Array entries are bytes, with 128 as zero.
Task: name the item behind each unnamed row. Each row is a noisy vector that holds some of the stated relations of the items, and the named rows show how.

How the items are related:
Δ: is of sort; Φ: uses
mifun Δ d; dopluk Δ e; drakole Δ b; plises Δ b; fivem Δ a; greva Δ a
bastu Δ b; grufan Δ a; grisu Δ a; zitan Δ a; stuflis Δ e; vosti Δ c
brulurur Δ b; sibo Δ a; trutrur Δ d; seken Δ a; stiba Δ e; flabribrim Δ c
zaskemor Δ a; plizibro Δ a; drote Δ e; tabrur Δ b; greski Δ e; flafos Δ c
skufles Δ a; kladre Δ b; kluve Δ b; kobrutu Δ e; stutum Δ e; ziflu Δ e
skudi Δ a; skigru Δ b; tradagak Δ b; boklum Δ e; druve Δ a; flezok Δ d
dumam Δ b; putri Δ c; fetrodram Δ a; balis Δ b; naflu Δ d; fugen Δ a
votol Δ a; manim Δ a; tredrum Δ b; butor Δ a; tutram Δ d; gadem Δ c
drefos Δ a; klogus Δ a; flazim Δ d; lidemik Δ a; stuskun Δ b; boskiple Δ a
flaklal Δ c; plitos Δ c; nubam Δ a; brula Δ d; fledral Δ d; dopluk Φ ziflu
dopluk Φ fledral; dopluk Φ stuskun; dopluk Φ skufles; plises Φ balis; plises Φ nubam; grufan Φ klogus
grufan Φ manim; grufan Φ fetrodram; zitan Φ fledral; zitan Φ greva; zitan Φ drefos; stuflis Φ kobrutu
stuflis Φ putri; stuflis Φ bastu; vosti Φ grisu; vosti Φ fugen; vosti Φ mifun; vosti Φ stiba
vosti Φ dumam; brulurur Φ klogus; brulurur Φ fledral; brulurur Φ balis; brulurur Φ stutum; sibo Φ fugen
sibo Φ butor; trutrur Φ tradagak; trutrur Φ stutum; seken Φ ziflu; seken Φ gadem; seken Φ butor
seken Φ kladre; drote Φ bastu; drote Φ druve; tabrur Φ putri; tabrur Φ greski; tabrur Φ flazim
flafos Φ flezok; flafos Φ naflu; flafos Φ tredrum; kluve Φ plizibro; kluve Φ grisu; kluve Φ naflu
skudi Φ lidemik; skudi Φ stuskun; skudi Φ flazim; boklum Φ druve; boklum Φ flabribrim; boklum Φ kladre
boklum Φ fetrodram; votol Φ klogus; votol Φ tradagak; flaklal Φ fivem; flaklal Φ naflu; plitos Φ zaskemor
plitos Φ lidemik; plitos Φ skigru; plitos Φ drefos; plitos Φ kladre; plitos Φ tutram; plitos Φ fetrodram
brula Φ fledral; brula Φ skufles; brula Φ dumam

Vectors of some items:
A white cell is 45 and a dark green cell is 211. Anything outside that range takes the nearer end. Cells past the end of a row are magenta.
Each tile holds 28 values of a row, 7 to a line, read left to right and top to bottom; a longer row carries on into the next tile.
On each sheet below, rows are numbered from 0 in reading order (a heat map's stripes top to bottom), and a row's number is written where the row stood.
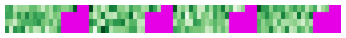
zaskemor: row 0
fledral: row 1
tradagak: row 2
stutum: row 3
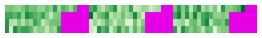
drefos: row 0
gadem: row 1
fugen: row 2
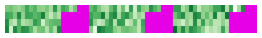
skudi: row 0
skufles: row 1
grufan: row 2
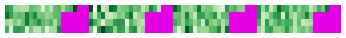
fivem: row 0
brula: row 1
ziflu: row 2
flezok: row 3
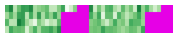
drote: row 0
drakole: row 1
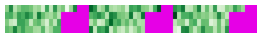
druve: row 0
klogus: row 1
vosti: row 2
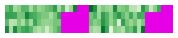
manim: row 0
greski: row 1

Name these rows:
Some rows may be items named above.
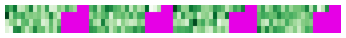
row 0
vosti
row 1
boklum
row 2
trutrur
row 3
fetrodram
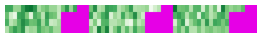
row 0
flazim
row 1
plitos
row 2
tredrum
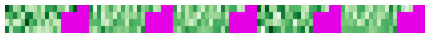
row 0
votol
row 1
dumam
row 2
stuskun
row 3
dopluk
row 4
tabrur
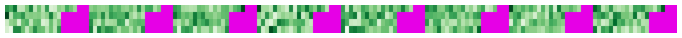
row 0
vosti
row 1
skudi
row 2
fivem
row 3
brulurur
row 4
zitan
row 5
stiba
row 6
plises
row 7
klogus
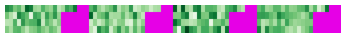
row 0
mifun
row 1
gadem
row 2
dopluk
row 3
manim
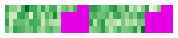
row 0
tutram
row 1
kobrutu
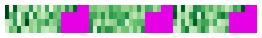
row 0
kluve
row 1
skudi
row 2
naflu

